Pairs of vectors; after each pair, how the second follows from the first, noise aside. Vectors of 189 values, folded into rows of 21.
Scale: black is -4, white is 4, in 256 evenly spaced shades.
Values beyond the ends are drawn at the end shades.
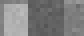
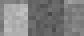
copied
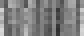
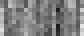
copied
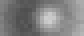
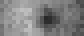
negated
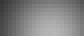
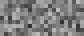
shuffled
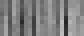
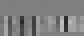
partly zeroed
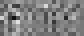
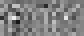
negated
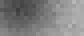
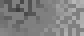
partly zeroed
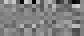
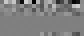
partly zeroed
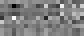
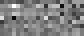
negated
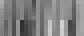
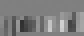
partly zeroed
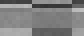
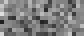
shuffled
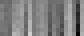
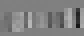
partly zeroed
